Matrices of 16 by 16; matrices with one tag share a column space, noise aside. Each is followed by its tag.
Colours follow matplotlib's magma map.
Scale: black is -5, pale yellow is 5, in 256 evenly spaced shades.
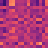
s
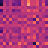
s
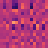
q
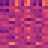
s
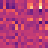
q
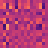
q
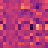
q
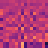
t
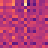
s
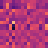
q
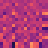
t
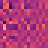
q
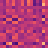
s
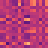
s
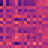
s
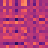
s
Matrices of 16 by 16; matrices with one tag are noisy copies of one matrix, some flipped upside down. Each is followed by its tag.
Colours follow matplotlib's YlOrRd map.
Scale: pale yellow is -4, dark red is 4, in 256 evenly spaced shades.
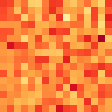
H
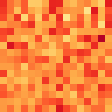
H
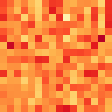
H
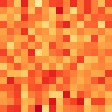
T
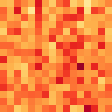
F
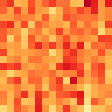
F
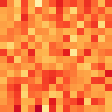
T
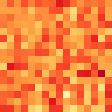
H
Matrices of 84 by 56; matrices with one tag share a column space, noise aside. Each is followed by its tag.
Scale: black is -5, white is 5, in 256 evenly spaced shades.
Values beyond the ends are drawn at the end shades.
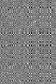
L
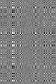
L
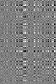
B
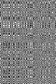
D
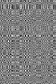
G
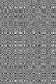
L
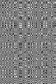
D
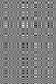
D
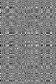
L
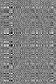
L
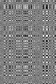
G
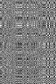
D
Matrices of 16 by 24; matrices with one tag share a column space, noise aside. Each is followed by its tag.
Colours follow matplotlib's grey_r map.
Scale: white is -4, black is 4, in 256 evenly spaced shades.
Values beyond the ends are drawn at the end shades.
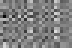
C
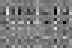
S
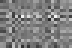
C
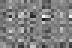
C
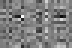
C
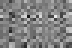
C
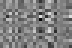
C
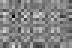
C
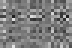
C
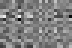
C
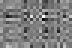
C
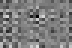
C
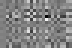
C
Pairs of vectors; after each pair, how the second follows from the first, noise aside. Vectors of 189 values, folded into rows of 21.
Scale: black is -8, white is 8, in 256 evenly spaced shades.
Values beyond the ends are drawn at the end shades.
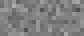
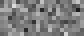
scaled up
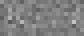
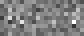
scaled up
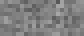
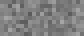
shuffled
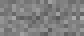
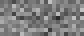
scaled up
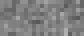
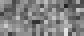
scaled up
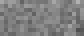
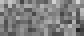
scaled up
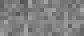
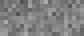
copied
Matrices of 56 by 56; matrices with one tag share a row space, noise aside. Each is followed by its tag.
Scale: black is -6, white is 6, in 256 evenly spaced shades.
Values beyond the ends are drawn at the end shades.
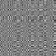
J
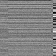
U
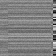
U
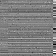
U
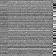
U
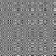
J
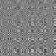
J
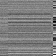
U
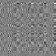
J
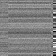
U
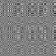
J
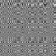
J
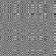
J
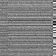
U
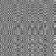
J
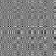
J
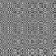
J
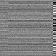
U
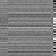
U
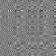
J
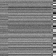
U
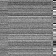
U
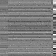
U
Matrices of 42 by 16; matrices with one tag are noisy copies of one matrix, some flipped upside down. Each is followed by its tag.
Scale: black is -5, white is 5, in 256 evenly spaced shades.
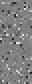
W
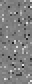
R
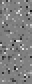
W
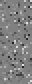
R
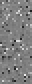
W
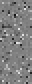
W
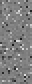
W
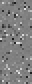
W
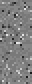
W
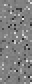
R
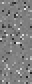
W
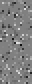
W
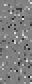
R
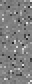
R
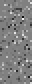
R
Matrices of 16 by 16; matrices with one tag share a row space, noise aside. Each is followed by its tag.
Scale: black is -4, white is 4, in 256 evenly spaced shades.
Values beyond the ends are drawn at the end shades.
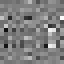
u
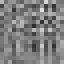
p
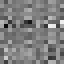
u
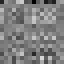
p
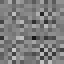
p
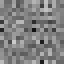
p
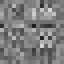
p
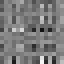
p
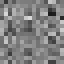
u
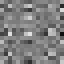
u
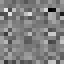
u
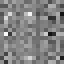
u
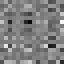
u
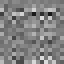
p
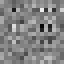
p
